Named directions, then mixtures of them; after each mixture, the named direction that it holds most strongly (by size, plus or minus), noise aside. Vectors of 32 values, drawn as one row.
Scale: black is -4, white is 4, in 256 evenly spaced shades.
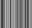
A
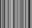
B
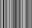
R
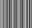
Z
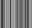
A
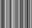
A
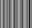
Z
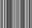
R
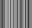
A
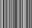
R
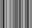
R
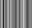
R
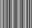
Z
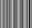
Z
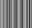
Z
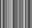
B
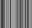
A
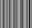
Z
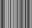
A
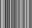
A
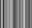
R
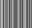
Z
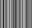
R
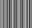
Z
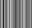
R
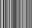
R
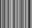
B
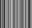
B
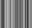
A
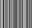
R
